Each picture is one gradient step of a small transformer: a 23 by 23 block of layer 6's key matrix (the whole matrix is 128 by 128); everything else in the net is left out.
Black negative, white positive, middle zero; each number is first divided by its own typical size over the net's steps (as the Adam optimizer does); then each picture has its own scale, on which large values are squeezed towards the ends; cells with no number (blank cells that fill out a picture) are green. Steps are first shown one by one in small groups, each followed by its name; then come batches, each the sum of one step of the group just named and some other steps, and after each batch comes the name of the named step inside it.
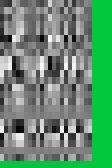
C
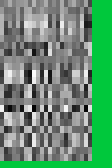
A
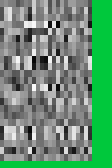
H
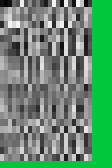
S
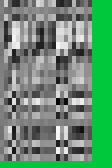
A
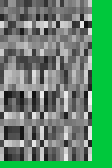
A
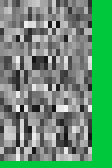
H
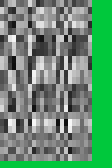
A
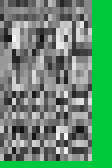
C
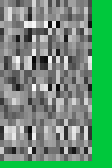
H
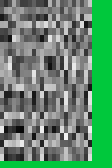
C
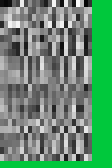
S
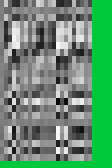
A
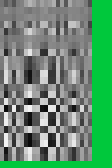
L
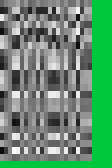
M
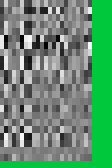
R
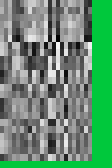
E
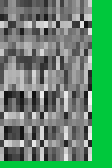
R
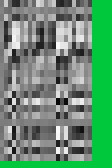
E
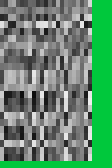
E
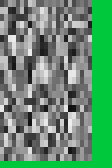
L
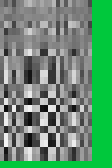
L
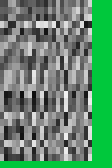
M
